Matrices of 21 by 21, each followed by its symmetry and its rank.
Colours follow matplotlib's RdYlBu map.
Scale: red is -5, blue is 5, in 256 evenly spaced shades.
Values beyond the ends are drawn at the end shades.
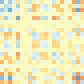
symmetric, rank two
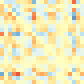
antisymmetric, rank two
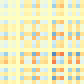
symmetric, rank one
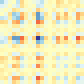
symmetric, rank two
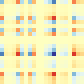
symmetric, rank one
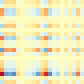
neither, rank one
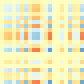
symmetric, rank one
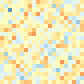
symmetric, full rank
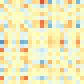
antisymmetric, rank two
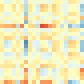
antisymmetric, rank two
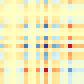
symmetric, rank one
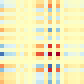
neither, rank one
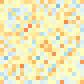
symmetric, full rank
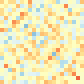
symmetric, full rank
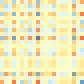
symmetric, rank two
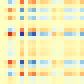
neither, rank one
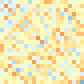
symmetric, full rank
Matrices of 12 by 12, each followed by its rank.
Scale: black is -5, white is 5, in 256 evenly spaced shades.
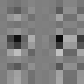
one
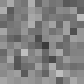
full rank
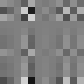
one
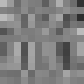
two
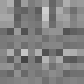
two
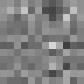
two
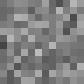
full rank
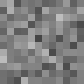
full rank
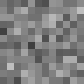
full rank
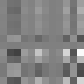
one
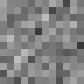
full rank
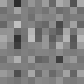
two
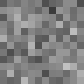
full rank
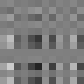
one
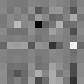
two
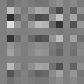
one
